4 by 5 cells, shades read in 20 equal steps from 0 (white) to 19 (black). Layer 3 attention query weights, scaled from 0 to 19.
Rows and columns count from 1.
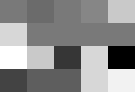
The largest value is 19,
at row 3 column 5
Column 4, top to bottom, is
9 10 3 3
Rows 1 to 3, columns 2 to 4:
11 10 9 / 10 10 10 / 4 15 3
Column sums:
27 37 47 25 34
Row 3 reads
0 4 15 3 19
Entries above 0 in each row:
5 5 4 5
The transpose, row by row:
10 3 0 14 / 11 10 4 12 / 10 10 15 12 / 9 10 3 3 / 4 10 19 1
